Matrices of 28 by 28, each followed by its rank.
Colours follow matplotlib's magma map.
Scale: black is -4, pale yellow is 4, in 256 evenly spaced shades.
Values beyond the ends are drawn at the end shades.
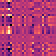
two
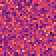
full rank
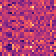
five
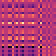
one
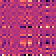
two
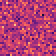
full rank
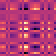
one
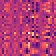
three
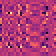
three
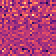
five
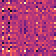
three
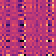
two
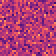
full rank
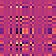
one
